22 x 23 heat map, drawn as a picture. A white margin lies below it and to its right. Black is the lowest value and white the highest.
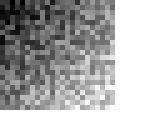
Ninth with the lowest average: top left. Average level on the scale: 50%. Odd rows or columns: none. Grain: fine. Histogram: bell-shaped. Mirror symmetry: none. Ninth with the highest average: bottom right. Slope: up to the bottom right.
